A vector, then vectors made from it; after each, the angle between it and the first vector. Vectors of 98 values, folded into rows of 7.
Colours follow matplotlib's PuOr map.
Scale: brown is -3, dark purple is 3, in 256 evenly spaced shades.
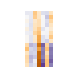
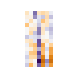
nearly opposite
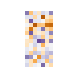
orthogonal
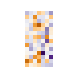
partly aligned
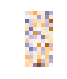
partly aligned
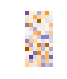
partly aligned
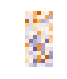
partly aligned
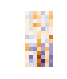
nearly parallel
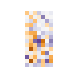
partly opposed
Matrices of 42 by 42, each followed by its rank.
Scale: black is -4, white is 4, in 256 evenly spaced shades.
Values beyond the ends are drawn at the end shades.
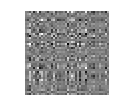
three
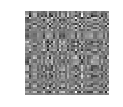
three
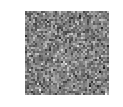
full rank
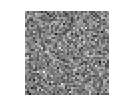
full rank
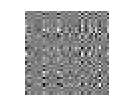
three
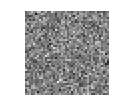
full rank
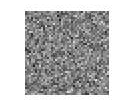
full rank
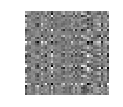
three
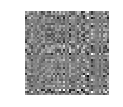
three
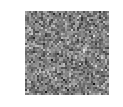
full rank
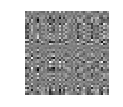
three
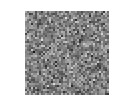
full rank
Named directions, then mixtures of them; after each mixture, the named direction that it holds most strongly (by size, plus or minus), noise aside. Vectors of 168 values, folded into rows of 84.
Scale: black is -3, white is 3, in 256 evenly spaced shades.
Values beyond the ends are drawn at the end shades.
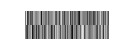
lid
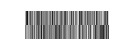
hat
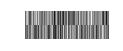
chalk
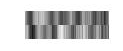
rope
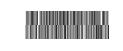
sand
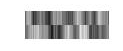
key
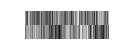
hat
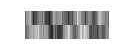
key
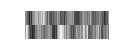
rope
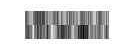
rope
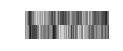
rope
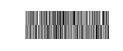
sand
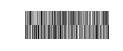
chalk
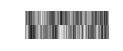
rope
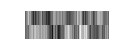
key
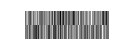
chalk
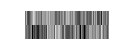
key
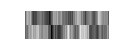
key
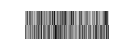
hat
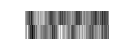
rope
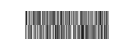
lid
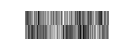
key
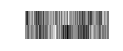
chalk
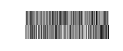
hat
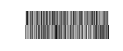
hat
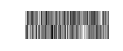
lid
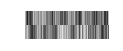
rope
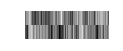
key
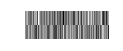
chalk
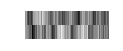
rope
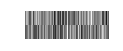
chalk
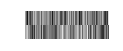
hat
